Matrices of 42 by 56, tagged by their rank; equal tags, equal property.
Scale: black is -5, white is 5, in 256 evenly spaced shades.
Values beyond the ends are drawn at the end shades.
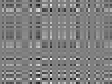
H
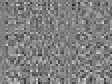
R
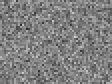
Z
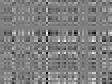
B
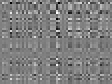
B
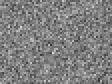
Z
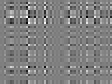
H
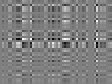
H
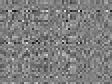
R
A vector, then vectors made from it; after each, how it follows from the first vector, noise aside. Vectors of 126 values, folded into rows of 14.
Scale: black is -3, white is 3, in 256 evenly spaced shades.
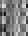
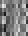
copied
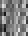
copied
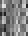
copied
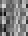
copied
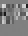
partly zeroed
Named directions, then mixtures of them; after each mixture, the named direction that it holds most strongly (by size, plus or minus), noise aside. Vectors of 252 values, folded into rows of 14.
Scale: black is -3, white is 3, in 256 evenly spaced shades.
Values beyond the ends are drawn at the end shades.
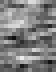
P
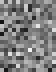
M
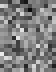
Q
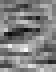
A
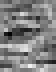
A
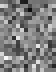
Q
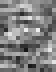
A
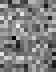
Q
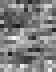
P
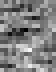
A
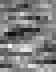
A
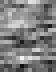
P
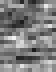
P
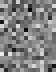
M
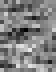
A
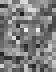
Q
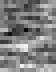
A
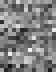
M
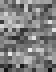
M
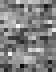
P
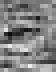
A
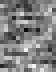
A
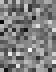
M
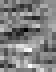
A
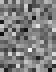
M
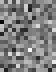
M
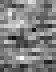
P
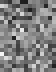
Q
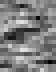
A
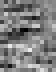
A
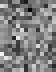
Q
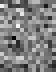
Q
